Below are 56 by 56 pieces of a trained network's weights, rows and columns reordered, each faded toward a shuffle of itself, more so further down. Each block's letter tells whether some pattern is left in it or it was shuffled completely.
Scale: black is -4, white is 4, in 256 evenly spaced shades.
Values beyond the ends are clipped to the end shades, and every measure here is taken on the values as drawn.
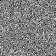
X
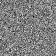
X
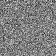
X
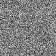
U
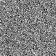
X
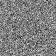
X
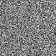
U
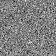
X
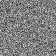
X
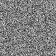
X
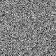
U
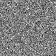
X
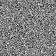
X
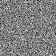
X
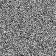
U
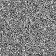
X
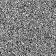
X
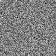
U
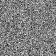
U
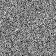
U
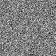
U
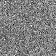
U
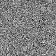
U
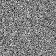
U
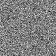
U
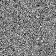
X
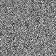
U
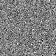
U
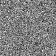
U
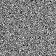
X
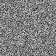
X
